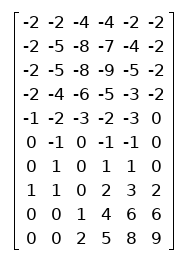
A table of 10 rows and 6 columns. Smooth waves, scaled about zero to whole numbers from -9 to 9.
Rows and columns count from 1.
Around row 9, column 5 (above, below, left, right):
3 8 4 6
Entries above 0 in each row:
0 0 0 0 0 0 3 5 4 4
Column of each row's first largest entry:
1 1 1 1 6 1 2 5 5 6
